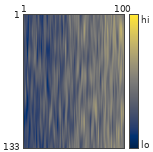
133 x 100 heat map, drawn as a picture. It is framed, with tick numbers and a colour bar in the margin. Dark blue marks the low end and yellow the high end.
The grain runs up and down. Values rise toward the right. The ninth with the highest average is the top right.
